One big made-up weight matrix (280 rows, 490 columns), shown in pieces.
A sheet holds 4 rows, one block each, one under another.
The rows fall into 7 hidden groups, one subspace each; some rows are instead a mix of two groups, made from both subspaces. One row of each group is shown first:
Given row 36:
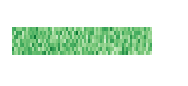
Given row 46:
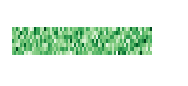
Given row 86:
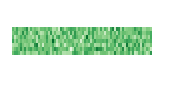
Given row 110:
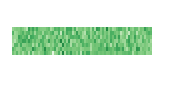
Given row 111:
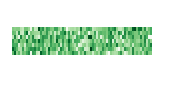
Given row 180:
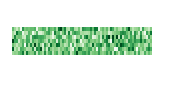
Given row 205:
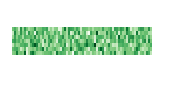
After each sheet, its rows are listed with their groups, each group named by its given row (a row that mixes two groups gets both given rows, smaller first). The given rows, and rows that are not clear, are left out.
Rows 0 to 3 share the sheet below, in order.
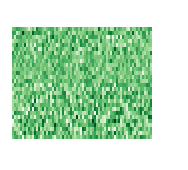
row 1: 46
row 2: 110 and 180
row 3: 110
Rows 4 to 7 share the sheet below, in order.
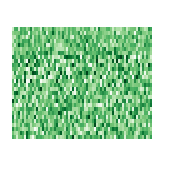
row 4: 205
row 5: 111 and 205
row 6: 86
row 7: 205
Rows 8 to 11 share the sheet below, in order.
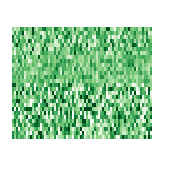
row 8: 110
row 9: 111
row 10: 46
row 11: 36
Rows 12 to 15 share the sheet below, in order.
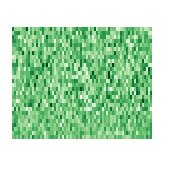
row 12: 110
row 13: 36 and 111
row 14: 46
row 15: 110
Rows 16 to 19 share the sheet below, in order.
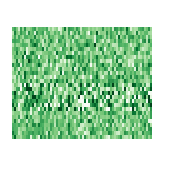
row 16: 205
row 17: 111
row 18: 111
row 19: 111
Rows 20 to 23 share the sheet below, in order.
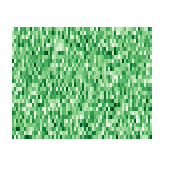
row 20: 205
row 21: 36
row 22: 36
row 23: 46
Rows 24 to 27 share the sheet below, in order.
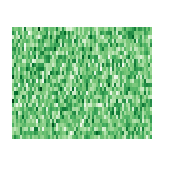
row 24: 111
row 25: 180
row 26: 86
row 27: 86
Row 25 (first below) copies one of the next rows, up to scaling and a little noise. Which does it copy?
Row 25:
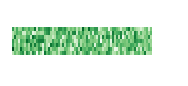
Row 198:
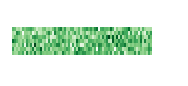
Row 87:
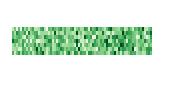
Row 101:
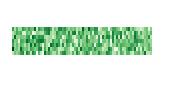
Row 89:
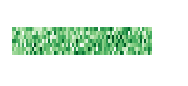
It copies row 101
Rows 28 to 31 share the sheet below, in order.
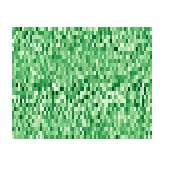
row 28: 180
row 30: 86 and 180
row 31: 36
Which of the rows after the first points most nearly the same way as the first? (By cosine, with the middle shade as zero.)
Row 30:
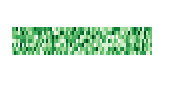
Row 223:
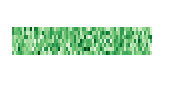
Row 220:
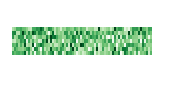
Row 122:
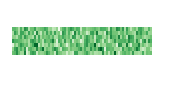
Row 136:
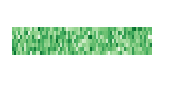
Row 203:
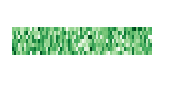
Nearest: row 220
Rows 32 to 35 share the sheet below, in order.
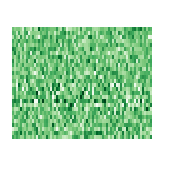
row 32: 111
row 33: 205
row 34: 86
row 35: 86
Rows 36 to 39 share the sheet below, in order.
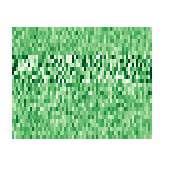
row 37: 110
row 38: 111
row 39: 36 and 111
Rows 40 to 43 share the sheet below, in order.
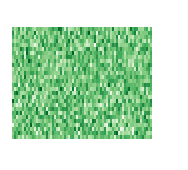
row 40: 205
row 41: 111
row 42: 86
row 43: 180
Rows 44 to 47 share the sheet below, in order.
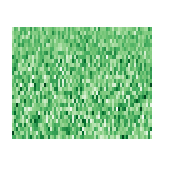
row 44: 205
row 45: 110
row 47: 36
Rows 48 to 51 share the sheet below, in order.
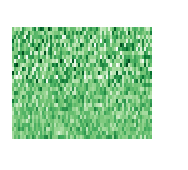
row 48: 180
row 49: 86
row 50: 86
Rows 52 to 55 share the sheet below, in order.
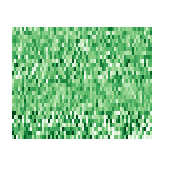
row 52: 111 and 180
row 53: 86
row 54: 111 and 180
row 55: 36
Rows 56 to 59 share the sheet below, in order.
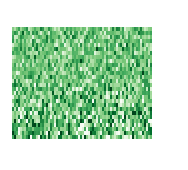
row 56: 86 and 180
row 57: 46
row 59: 111
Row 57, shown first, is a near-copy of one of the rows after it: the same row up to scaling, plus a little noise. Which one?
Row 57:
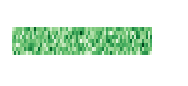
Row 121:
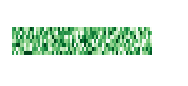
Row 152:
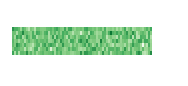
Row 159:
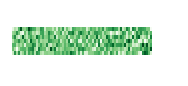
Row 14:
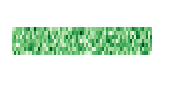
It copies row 14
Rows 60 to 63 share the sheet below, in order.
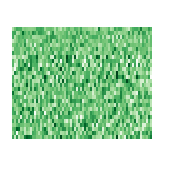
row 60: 180
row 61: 110
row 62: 110
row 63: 46
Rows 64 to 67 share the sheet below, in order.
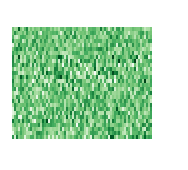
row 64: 86
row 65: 205
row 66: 36
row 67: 36
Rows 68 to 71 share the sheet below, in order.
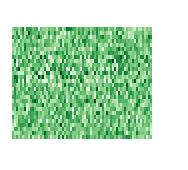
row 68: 111
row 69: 36 and 205
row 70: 205
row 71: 110
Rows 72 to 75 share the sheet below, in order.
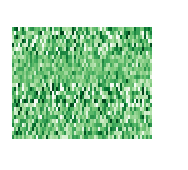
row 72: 86
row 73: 110
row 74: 86
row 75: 86
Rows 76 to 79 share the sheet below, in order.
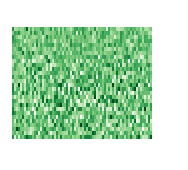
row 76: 110
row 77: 180
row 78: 205
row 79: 46
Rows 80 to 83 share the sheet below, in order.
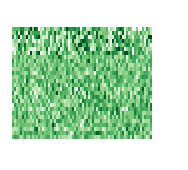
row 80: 111
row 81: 205
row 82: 36
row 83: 86
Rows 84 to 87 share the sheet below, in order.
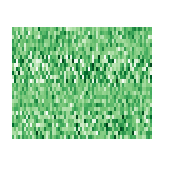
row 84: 111
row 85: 36
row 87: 180
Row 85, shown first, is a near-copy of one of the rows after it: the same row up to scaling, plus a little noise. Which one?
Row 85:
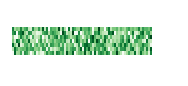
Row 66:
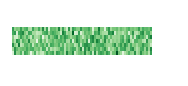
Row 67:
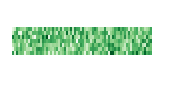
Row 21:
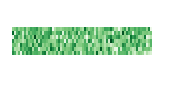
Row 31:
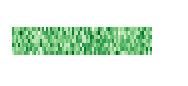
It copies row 66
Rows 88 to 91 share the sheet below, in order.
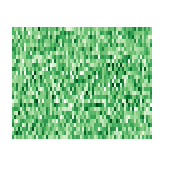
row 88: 111
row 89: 180
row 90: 86
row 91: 86
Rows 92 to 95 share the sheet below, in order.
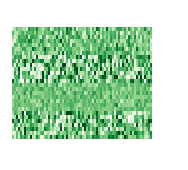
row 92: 110
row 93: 180
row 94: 180
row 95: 111
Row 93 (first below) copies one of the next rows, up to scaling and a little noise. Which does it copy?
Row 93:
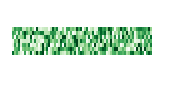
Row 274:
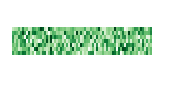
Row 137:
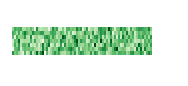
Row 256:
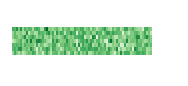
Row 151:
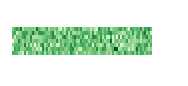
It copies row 137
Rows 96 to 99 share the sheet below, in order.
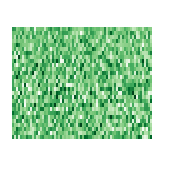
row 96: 46
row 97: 86
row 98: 111
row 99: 46
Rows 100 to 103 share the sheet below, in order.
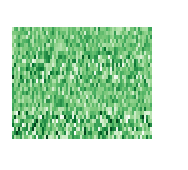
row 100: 205
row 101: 180
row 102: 205
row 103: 86
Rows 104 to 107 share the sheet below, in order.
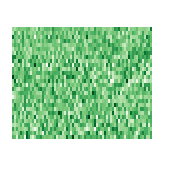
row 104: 36
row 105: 36
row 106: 110 and 180
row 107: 205
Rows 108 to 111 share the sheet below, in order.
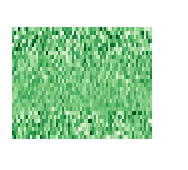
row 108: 86
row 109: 110
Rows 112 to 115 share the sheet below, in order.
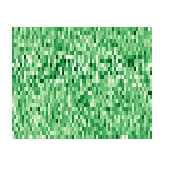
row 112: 205
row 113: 111
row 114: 111
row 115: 36
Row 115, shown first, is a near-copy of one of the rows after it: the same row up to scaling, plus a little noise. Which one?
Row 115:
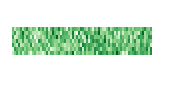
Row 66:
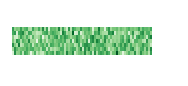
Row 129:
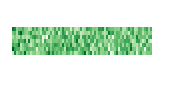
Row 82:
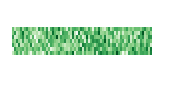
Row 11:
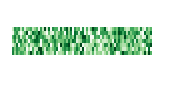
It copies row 82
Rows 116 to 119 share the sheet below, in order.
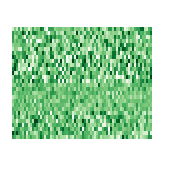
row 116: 180
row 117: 110
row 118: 180
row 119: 36 and 86
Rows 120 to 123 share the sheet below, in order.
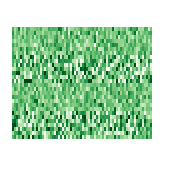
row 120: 205
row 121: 46
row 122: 86 and 205
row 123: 110
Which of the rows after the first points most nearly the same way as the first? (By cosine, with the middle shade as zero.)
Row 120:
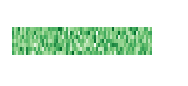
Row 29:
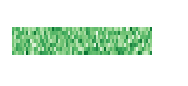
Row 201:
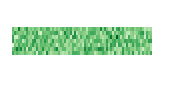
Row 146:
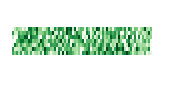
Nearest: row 29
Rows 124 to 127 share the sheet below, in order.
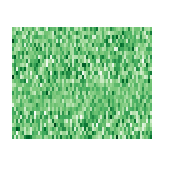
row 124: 180
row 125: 36
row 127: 46
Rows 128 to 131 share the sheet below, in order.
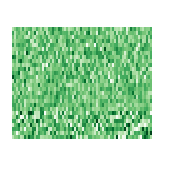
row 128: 205
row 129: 36
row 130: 111
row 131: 46
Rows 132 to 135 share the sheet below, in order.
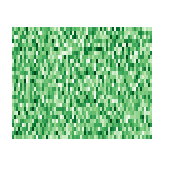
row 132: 86
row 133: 205
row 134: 205
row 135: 86
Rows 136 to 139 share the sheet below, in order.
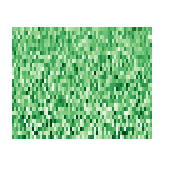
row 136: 111
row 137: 180
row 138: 205
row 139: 180
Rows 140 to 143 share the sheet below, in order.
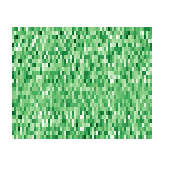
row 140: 86
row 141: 36
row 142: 36
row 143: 36 and 180
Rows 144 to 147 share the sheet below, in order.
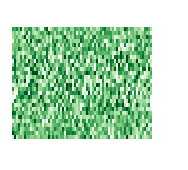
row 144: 180
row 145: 205
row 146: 110
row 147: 36
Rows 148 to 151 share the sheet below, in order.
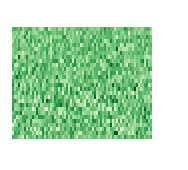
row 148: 180
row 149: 86
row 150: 205
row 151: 180
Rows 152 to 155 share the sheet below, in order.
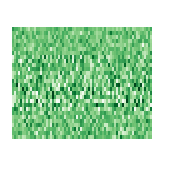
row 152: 46
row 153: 36
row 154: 86 and 180
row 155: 180
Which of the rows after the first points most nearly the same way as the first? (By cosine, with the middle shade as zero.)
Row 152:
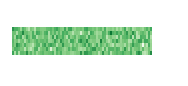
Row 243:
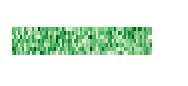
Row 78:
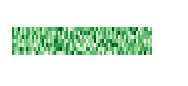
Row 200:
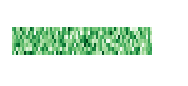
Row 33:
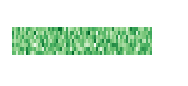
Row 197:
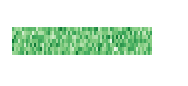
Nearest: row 200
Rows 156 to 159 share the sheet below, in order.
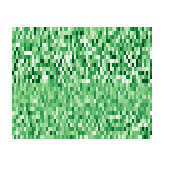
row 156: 46
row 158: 205
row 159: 46
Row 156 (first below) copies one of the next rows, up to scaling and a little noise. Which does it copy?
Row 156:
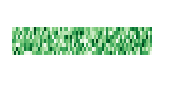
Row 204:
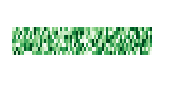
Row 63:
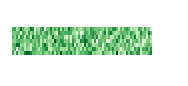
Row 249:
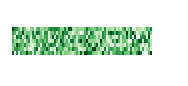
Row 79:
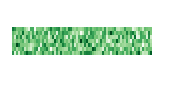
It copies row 204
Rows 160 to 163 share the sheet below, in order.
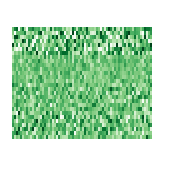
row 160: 86
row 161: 36
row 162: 46
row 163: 86
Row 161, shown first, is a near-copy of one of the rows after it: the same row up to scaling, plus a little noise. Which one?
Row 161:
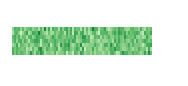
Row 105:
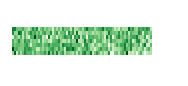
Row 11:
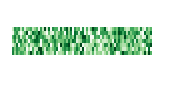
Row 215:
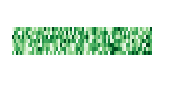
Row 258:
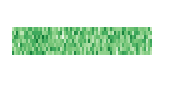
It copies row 11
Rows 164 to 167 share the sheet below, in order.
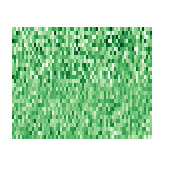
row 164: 180
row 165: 36
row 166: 36
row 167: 36
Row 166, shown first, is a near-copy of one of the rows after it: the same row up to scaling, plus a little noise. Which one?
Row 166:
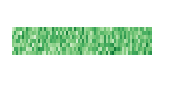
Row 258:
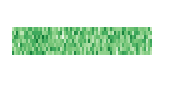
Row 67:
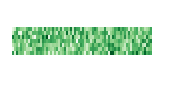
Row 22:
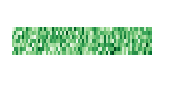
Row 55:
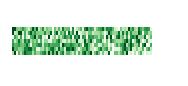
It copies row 22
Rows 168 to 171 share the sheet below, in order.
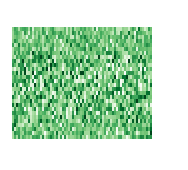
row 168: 110 and 205
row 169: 180
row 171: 110
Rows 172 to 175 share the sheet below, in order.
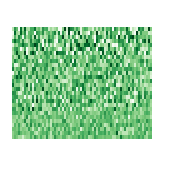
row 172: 205
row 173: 86
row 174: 110
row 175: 180
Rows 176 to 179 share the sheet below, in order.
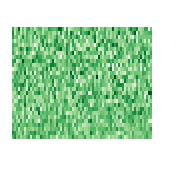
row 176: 205
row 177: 180
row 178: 110 and 111
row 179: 111
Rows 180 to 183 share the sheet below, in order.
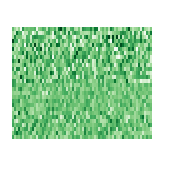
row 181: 36 and 110
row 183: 86
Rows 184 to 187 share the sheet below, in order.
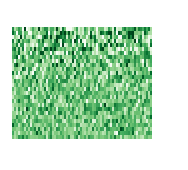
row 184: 111
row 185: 86
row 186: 205
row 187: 180
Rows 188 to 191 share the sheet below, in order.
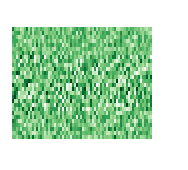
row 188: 110
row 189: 46
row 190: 110
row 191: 110
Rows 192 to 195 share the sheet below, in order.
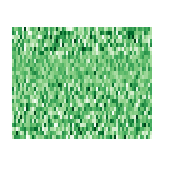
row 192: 111
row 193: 205
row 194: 205
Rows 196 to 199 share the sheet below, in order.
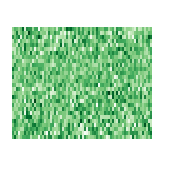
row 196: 111
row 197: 180
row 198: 180
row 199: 111
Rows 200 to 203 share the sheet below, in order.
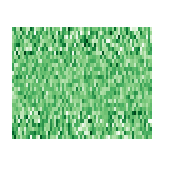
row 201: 86
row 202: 110
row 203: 111
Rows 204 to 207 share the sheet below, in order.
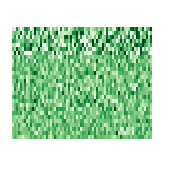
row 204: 46
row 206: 205
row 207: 180
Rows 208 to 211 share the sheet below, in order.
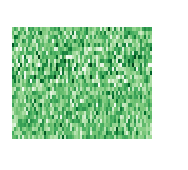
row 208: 86
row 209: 111
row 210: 180
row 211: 110
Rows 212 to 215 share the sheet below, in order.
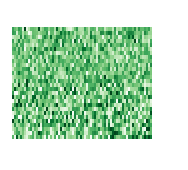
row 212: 111
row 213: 205
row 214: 86
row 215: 36
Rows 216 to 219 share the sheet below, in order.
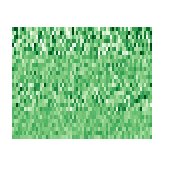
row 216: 86 and 110
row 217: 180
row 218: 46
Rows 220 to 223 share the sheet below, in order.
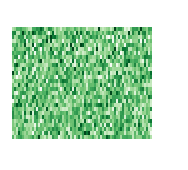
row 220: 180
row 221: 86
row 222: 86
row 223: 110 and 111
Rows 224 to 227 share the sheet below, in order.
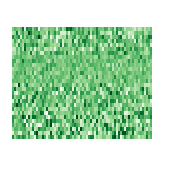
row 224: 111
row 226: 86
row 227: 180
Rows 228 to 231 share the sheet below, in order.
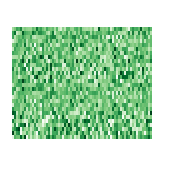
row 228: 180
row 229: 180
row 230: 180
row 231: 36
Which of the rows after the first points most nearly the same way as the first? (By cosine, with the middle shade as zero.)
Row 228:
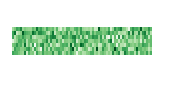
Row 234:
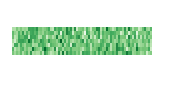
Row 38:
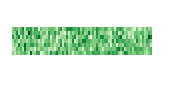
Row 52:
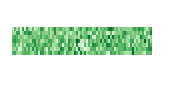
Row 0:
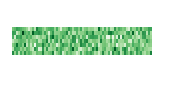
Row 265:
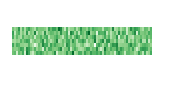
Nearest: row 0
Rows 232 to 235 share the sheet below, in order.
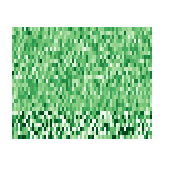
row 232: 111
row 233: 86
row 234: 110
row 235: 180
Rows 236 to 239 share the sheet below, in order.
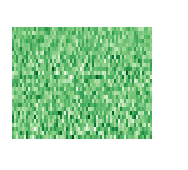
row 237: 86
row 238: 180
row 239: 205
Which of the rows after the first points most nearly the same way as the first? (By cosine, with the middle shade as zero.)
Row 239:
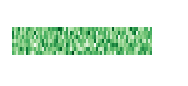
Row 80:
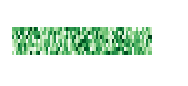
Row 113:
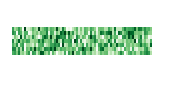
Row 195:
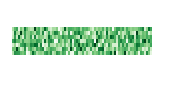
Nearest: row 113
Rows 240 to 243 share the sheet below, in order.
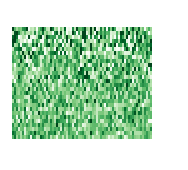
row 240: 110
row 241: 111
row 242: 205
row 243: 111
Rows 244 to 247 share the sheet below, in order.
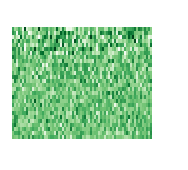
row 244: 111
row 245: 36
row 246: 180
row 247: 110
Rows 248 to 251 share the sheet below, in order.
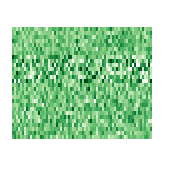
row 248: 180
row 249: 46
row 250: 205
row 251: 111
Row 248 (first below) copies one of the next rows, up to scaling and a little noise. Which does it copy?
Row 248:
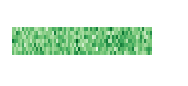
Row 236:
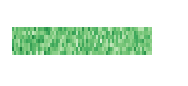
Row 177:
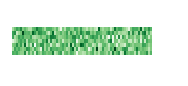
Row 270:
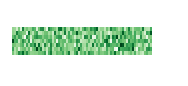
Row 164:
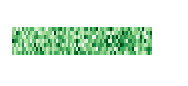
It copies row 164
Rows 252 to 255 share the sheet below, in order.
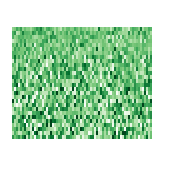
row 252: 180
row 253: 36
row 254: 86
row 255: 180
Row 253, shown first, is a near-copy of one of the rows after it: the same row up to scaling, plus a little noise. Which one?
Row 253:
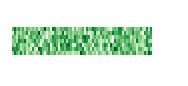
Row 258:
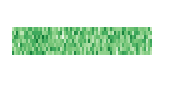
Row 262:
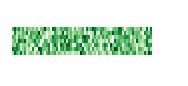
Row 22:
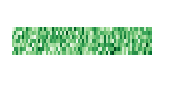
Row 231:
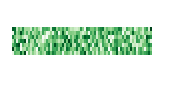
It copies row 262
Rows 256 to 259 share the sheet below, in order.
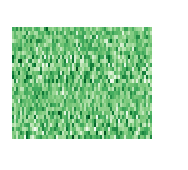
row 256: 180
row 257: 36
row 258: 36
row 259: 205
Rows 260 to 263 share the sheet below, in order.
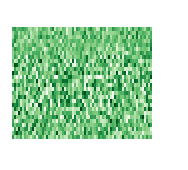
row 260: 110
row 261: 86
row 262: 36
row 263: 86
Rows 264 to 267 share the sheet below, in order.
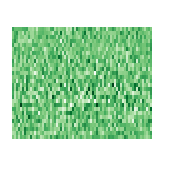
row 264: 110
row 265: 205
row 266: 86 and 205
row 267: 111
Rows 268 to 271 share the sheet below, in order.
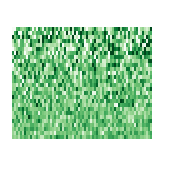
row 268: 36
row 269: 110
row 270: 180
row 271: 111
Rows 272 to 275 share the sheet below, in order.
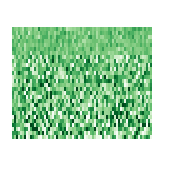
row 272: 111
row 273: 205
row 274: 180
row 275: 205
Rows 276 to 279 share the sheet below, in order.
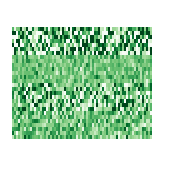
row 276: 36
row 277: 86 and 111
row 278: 180
